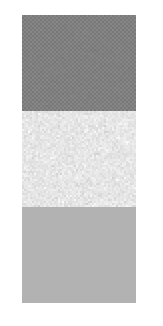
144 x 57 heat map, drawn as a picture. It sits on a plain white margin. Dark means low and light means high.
The table splits into 3 rows of 1 panel. Panel 1,1: middling, checkered, faint in contrast. Panel 2,1: very high, fine-grained, faint in contrast. Panel 3,1: high, flat.
